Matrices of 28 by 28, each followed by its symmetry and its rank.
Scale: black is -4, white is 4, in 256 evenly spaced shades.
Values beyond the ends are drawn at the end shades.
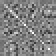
symmetric, rank five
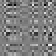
neither, rank two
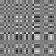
symmetric, rank one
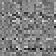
neither, rank five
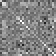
symmetric, rank five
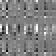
neither, rank two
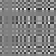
neither, rank one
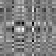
neither, rank two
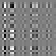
neither, rank one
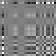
symmetric, rank one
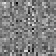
neither, rank five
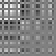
symmetric, rank one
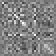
symmetric, rank five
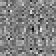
neither, rank five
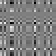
neither, rank one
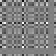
symmetric, rank one
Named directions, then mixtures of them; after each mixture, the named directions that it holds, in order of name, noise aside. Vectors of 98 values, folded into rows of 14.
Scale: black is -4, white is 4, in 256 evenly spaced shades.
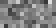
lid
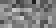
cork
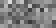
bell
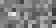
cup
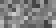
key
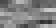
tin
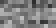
bell, cork, tin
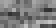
cup, tin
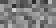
cork, lid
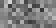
bell, key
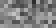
bell, cork, cup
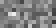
cup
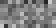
key, lid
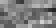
cup, tin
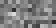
bell, cup, tin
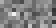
cup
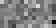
cup, key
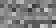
bell, cup, tin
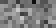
cork, key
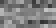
bell, cork, tin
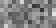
bell, cup, lid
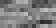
tin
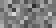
bell, cup, key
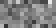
lid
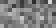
cork, cup, lid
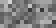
bell, cup, tin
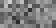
bell
